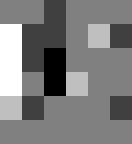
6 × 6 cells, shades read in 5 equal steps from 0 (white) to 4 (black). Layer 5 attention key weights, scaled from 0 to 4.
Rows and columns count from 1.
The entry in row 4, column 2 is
2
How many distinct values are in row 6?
1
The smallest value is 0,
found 3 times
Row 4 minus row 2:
0 -1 1 -1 1 -1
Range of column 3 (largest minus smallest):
2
